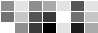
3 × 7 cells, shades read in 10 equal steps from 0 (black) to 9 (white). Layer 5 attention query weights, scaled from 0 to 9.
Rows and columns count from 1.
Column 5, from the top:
8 9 8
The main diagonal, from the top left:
5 7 2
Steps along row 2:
up down down up down up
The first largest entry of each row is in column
2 5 1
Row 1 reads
5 8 5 6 8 3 8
